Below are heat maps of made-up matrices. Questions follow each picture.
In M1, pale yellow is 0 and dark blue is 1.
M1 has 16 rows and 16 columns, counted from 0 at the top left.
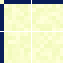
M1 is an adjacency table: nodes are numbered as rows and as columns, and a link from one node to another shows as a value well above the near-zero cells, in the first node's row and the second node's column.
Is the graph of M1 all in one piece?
yes
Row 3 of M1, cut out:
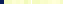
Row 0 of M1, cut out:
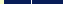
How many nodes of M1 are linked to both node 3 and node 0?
0
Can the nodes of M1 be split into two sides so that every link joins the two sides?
yes
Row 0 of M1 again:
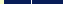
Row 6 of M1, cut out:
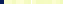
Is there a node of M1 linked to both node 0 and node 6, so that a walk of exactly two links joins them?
no
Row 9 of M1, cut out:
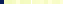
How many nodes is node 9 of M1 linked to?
1
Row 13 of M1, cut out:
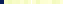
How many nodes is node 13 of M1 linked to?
1
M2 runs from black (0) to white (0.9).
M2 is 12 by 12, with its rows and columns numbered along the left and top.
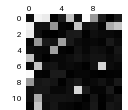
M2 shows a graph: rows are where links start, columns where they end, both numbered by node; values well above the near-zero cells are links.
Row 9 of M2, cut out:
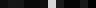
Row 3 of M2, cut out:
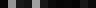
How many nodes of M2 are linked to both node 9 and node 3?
0
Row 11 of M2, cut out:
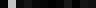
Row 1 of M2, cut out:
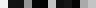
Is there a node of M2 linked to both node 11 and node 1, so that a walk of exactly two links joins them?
no
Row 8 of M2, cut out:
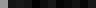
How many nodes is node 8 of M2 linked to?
1
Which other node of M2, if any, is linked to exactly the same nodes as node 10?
node 11
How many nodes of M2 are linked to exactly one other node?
8
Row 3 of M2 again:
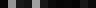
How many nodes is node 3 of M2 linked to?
2
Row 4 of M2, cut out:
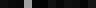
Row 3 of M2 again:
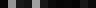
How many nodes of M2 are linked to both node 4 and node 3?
0
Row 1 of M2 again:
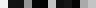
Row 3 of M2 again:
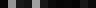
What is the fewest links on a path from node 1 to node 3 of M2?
1
